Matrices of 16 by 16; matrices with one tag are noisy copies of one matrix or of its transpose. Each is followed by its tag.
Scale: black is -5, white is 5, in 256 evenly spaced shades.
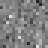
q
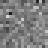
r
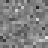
q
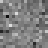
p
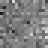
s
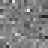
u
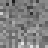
s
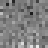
s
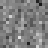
q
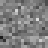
q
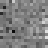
s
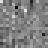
p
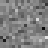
q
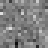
u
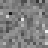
r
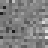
s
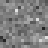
q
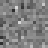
r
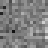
s
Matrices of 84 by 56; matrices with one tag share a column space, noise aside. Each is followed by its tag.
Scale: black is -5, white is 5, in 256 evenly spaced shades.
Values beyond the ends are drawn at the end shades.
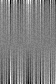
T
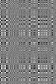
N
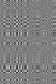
N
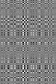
N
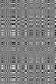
N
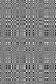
N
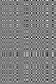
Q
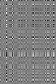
Q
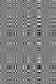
N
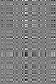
Q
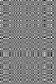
Q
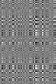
N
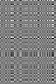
Q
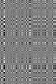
N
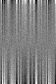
T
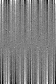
T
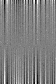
T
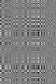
N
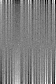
T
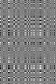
N
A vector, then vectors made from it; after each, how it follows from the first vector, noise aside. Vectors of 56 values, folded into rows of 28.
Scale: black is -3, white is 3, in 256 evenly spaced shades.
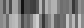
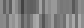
shrunk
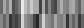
negated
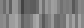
shrunk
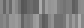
shrunk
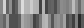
negated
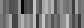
sign-scrambled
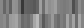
shrunk
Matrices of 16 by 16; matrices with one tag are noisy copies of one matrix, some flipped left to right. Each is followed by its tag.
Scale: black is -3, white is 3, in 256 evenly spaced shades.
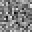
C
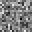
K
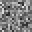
K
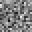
C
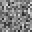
K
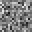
K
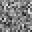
K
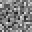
C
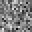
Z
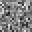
K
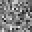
Z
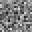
C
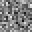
C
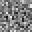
C
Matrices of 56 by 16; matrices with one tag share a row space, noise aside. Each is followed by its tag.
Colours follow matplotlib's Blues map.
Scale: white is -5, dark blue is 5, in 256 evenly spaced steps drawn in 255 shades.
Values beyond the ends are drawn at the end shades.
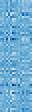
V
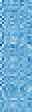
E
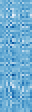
V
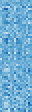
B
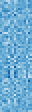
B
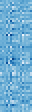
V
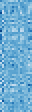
E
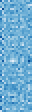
E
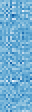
V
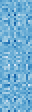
B
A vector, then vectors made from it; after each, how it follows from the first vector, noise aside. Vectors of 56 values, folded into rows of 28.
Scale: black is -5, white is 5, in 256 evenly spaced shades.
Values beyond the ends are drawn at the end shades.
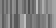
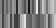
scaled up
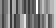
scaled up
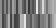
scaled up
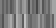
sign-scrambled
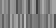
sign-scrambled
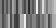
scaled up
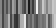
scaled up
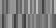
sign-scrambled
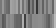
sign-scrambled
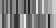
scaled up
